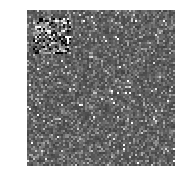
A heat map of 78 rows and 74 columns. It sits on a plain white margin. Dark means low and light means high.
Histogram: skewed, a long tail of high values. Roughest part: top left. Stripes: none. Odd rows or columns: none. Average level on the scale: 40%. Slope: none. Odd patch: rougher, in the top left. Grain: fine.
